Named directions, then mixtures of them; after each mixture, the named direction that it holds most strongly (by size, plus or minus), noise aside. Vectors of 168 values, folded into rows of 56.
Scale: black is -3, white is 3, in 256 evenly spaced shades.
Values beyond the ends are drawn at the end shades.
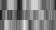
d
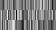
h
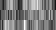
d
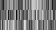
h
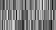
h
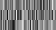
h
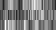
d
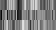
d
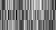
h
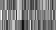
h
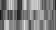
d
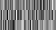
h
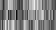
d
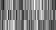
h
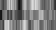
d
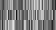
h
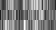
d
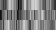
d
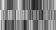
d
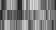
d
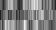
d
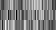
h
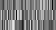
h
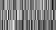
h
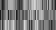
d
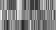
d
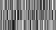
h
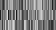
h
